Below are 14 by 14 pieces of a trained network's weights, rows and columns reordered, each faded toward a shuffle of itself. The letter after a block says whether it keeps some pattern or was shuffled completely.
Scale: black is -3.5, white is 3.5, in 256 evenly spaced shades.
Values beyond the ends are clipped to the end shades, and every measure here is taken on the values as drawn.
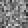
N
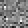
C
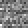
C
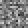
N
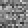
C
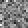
N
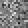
N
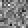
N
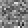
C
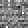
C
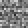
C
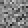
N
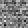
C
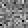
N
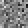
N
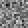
N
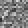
C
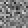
N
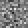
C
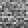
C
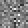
C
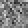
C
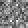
N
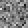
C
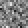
N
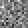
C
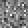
N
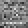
C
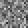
N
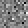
C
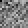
N
